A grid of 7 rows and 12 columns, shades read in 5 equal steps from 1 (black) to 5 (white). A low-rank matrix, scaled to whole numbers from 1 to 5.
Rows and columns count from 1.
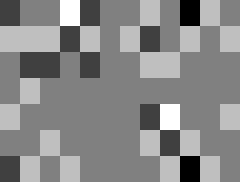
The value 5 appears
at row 1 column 4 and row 5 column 9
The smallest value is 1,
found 2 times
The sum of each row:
36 41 35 37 39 38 37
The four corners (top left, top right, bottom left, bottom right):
2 3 2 3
